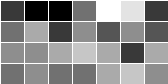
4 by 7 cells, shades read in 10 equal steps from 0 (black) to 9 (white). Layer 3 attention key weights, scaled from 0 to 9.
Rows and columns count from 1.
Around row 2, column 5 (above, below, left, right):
9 6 5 5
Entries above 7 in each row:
2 0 0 0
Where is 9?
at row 1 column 5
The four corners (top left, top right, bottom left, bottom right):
2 2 4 5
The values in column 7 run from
2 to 6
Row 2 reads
4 6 2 5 3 5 3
